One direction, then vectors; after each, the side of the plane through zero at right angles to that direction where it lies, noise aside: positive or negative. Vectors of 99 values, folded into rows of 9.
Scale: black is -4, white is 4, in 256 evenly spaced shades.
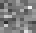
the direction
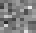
positive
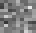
positive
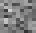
negative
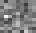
positive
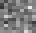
positive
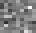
positive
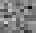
negative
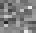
positive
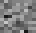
negative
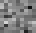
negative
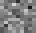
negative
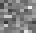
positive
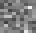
positive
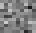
negative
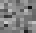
negative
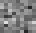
negative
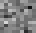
negative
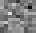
negative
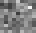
positive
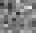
positive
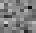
negative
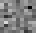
negative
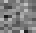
negative
